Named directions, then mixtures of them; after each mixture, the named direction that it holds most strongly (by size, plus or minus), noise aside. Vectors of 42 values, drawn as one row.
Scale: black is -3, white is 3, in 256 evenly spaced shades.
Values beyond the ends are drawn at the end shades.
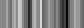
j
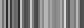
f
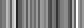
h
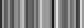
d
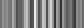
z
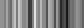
j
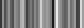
d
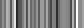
h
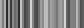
f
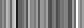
h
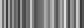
f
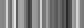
j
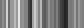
j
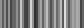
f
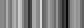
j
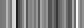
h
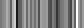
h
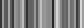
d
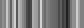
j
